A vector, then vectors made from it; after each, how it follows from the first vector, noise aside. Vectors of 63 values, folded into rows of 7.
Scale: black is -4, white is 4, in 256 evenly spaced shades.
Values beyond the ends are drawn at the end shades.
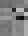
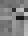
copied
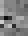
reversed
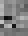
reversed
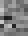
reversed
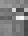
negated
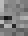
reversed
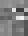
negated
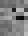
copied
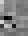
reversed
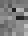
copied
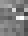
negated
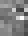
negated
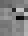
copied
